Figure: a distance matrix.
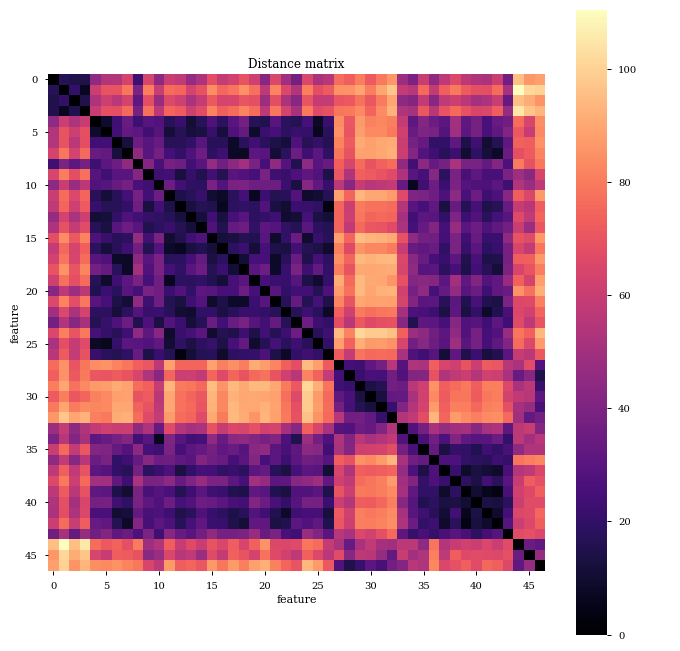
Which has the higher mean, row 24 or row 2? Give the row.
2
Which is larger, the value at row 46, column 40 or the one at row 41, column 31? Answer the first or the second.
the second
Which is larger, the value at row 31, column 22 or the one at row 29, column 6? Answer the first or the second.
the second
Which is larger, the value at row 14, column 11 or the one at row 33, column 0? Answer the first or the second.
the second
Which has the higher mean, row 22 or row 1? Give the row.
1
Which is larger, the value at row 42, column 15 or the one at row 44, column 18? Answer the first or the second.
the second
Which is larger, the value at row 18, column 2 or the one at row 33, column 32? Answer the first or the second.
the first
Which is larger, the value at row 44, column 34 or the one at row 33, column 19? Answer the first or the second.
the second
